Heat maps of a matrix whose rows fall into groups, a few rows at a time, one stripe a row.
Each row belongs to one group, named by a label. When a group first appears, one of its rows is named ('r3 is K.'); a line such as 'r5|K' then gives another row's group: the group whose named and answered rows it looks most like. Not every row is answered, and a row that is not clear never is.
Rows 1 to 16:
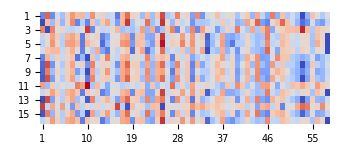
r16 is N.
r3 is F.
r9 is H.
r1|H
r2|H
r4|N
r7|H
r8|H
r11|F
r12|N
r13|H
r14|F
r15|H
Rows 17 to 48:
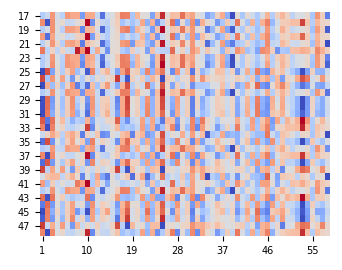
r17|N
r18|F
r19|N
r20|F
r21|N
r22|F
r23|N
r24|N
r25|H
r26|F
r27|H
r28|N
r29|H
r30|H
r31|H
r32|F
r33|F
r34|N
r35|H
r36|N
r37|F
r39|F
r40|N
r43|F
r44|H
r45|H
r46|H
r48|F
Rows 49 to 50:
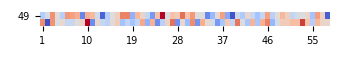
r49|N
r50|F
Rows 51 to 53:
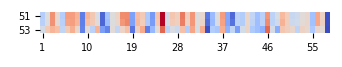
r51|N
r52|N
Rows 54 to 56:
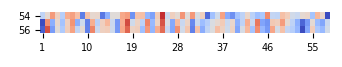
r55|H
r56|H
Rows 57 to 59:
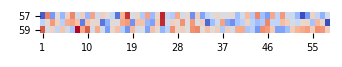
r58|N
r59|F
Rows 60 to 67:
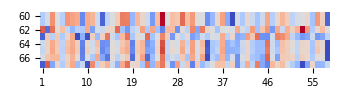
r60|N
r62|F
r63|H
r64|N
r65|N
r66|N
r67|H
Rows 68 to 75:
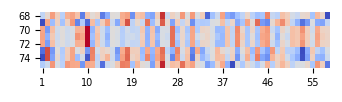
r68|N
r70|F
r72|F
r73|H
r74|H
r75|N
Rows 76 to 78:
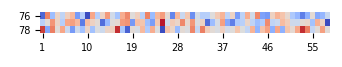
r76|H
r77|N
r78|F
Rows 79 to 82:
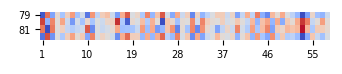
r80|F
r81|F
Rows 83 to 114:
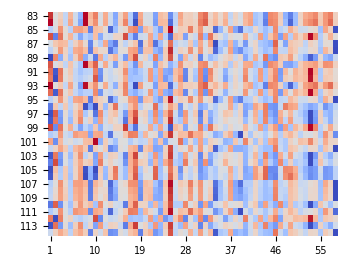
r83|F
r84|F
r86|F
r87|N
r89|H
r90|F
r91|F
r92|F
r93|F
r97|H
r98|H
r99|F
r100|N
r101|F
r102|N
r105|H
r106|H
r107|N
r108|N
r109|N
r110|H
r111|N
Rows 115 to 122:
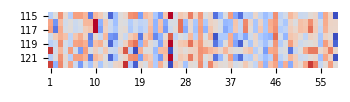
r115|N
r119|N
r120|F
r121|N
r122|F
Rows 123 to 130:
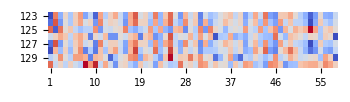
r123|H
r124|H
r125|F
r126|N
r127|H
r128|H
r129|N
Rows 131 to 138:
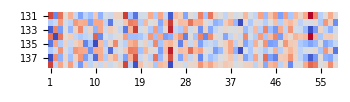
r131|F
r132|N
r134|F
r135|H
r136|N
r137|H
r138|F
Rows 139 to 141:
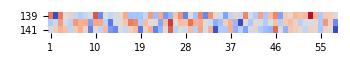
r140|N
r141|N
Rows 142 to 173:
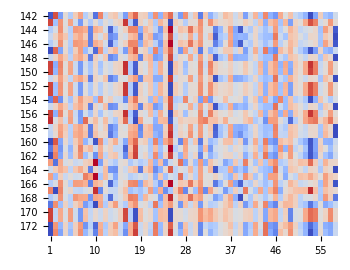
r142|H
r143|F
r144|N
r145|N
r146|N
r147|H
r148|N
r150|F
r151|N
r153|F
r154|H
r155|N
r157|F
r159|N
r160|H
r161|H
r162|H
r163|F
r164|N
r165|F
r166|N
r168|N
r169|H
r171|F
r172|H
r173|H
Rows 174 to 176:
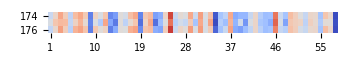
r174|N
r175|N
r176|N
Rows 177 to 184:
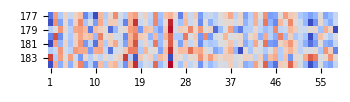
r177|H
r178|H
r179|N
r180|H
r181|H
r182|N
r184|H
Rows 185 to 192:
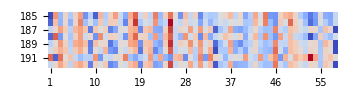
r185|H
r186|H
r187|N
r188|H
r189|N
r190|N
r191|F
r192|N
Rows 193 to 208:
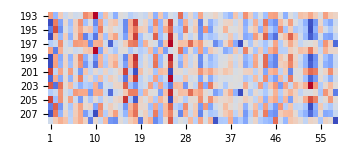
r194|H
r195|H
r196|H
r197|N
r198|F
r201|F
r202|H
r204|N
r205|F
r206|H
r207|H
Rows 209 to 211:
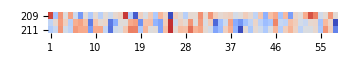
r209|F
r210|N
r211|N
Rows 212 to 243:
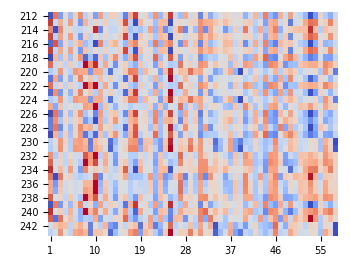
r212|H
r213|F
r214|F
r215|F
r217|F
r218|H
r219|F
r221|H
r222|F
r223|H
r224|N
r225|F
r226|H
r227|H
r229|H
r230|N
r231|N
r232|F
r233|F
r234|F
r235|F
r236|F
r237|F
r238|F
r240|F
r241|F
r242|N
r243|N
